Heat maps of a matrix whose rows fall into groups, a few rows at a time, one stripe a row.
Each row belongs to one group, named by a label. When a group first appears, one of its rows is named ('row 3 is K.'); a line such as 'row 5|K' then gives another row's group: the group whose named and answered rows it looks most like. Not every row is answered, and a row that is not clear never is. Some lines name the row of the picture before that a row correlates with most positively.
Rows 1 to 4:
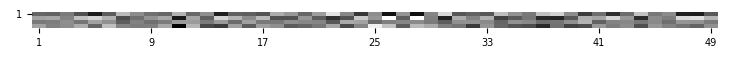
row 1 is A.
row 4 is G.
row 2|G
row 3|G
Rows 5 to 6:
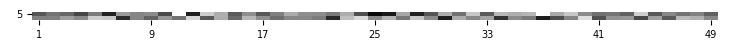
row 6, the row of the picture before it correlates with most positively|3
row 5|A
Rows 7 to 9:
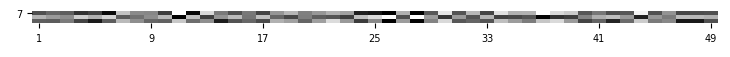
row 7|A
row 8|G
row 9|A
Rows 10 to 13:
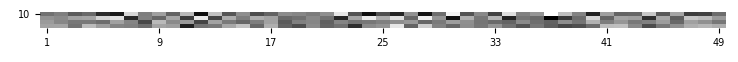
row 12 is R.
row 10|A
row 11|G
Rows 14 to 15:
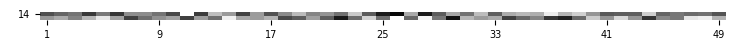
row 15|G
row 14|A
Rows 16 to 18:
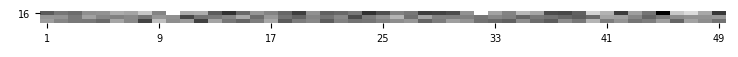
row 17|G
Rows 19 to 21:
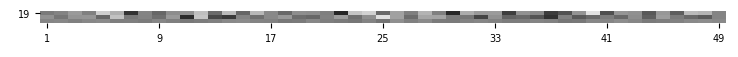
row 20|G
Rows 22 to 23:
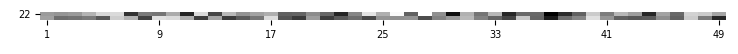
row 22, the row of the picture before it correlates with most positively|19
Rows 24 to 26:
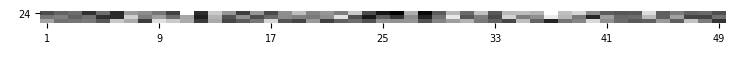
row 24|A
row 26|R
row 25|A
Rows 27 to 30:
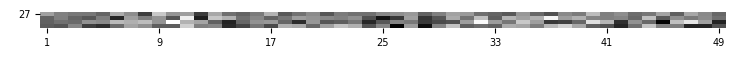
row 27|R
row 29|R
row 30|A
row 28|A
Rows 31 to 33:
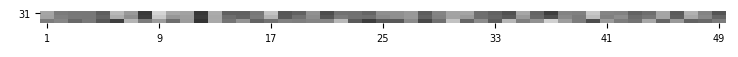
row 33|A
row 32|R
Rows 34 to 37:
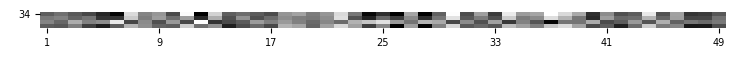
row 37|A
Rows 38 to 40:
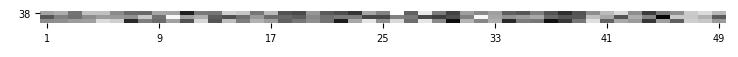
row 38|G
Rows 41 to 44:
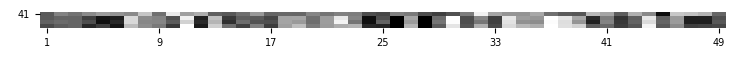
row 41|R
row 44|A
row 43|A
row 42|A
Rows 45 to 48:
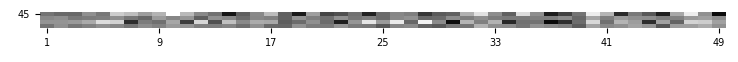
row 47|G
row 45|R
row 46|R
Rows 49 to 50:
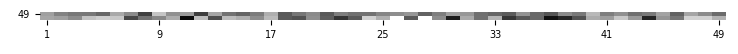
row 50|G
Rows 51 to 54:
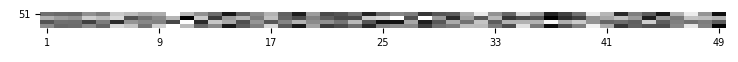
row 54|R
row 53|A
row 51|R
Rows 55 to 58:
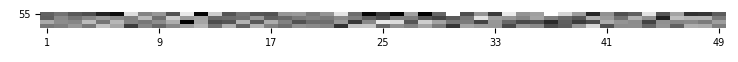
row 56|R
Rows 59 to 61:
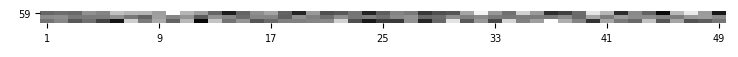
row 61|A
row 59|R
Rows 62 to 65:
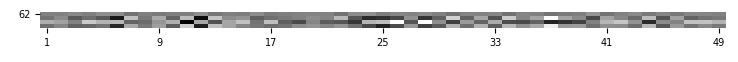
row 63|A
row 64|G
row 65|A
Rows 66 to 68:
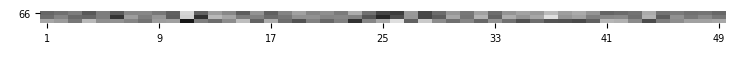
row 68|G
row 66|A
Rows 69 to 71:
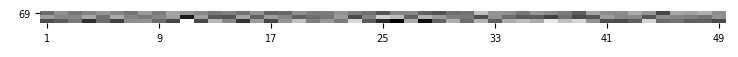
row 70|G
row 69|R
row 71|A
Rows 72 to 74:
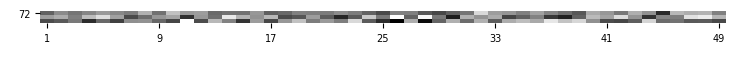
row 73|G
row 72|R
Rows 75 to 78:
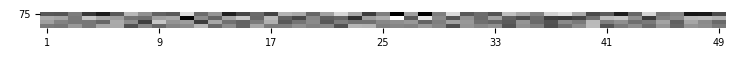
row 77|R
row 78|G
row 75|A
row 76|G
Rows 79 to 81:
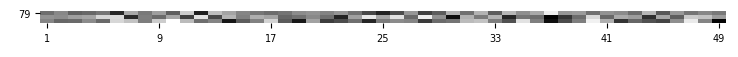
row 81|R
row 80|G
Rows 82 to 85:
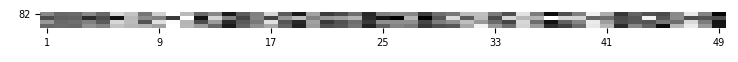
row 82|R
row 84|R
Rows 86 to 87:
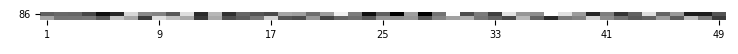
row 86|A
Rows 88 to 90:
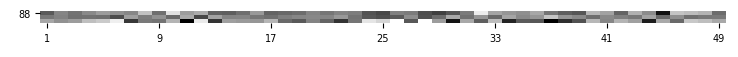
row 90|G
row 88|R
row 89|A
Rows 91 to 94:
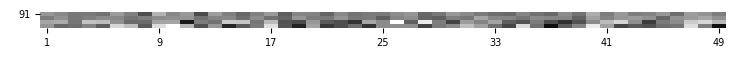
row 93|G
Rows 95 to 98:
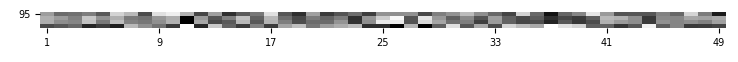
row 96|G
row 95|R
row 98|A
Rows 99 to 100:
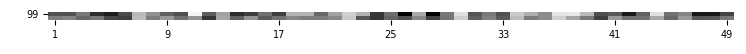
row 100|A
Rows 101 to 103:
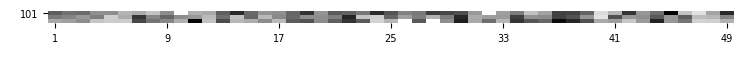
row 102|G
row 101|R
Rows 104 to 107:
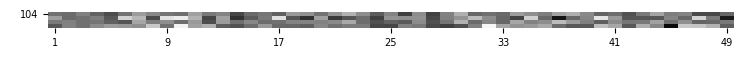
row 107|R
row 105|R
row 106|A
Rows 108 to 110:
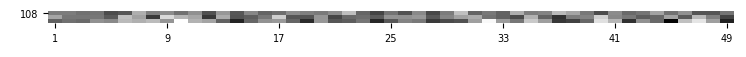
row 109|R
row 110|R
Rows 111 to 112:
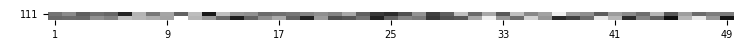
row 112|R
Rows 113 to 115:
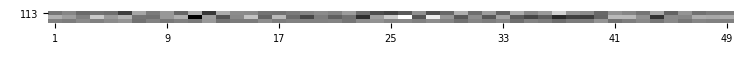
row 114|G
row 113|A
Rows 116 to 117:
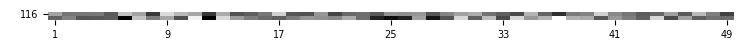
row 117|A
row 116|R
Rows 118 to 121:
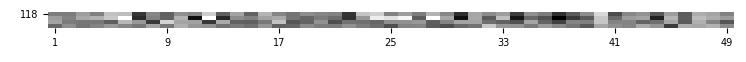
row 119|G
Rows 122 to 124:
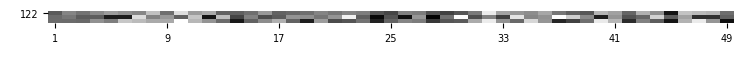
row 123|A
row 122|R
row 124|R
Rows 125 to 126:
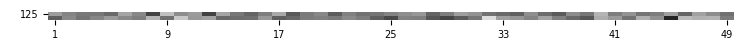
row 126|R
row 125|R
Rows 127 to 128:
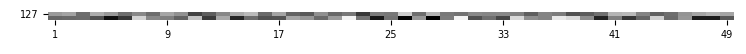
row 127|G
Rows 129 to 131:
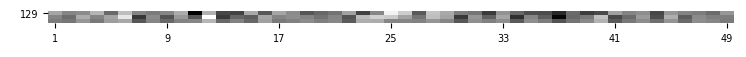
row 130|G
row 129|G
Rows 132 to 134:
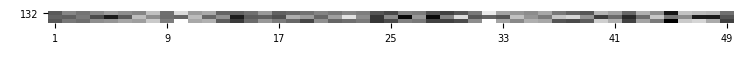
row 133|A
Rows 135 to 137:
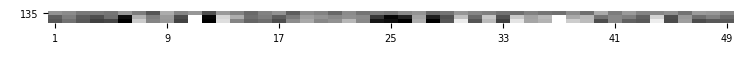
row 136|A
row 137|A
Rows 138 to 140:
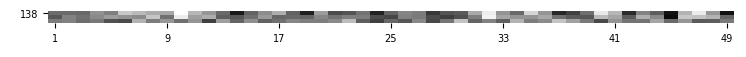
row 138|R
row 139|R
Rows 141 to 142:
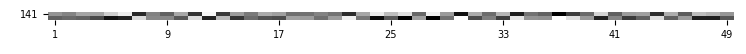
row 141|G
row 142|A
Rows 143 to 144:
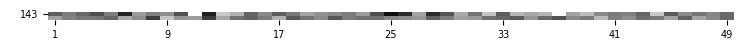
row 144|R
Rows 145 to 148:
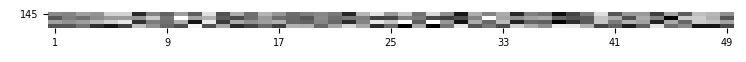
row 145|G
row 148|A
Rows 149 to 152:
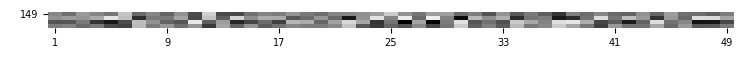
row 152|A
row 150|G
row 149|G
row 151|A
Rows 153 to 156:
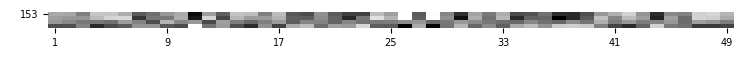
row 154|G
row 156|A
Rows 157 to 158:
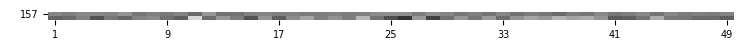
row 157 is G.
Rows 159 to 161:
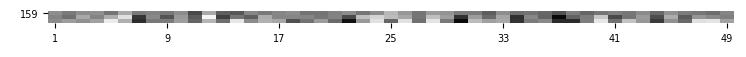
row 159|G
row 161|G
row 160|G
